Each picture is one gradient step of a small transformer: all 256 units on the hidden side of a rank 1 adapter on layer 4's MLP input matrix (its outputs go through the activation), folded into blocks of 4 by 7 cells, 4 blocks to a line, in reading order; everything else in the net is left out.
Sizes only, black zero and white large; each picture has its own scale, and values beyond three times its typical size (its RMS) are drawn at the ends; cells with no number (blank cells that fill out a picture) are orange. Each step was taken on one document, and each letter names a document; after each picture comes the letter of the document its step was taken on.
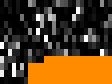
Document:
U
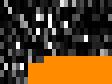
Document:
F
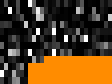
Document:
F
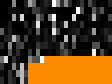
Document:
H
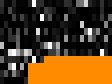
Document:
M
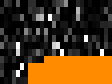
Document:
U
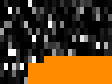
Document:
F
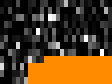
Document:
U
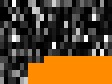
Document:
H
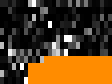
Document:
M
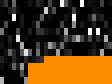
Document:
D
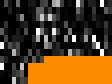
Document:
U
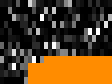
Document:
M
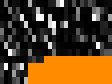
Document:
F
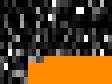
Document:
H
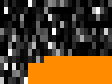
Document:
H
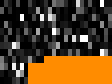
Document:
U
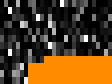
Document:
F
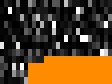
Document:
U
